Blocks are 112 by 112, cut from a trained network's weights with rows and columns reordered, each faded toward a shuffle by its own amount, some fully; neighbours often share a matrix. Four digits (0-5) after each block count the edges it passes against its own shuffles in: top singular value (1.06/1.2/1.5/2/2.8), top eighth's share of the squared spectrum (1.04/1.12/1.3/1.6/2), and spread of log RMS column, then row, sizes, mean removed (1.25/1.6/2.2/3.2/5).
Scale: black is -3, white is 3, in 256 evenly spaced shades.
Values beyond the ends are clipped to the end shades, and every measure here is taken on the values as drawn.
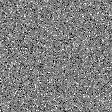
0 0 0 0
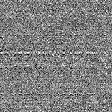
4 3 0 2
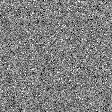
1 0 0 0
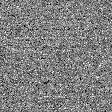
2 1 0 0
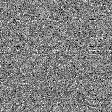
3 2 0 1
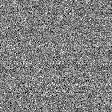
3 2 0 1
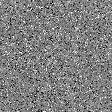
2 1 0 0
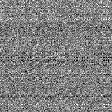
4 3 1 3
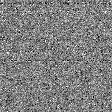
3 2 0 1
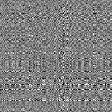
5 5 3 4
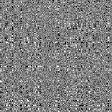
4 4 3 3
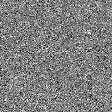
4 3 0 2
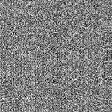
4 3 0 1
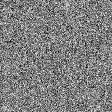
3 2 0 0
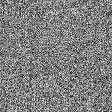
3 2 0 1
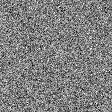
0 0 0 0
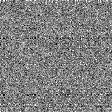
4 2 0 1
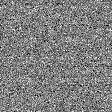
2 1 0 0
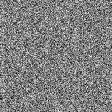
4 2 0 0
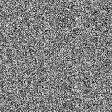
3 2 0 1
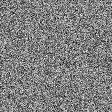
0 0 0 0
